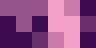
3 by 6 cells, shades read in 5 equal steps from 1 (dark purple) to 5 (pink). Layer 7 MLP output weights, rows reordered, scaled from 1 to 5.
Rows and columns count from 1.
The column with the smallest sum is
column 6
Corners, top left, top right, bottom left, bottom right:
3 1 1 1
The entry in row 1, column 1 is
3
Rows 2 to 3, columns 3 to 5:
1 5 5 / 2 4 5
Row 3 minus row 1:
-2 -2 -1 -1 1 0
